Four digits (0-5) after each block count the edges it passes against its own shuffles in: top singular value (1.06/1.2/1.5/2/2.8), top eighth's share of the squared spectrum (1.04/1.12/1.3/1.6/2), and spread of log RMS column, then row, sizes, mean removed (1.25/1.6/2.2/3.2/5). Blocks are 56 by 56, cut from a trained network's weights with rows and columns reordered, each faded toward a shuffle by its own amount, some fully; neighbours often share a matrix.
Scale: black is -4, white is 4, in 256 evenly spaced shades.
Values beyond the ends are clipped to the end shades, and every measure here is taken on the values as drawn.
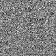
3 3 0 1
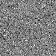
1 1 0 0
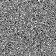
0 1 0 0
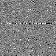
3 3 0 1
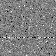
3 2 0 1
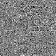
2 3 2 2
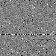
3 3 0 1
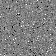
0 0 0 0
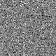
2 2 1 0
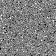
0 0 0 0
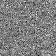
1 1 0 0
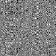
3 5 3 2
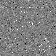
1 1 0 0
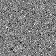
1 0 0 0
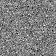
0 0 0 0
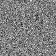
0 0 0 0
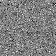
0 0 0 0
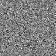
2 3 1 1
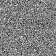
0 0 0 0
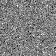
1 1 0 0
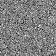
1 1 0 0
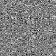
3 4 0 2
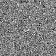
1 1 0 0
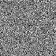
2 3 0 1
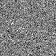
2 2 0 0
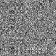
3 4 1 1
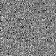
2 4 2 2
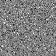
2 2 0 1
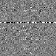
3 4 0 2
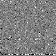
3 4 0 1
